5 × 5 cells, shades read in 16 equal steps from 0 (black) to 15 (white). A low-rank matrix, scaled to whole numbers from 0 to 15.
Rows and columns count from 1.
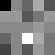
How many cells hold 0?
1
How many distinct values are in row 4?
5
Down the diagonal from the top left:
0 9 8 10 7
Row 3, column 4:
9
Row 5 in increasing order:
4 5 7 8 9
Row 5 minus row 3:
-4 0 -3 0 -1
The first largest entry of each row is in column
4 1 4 3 4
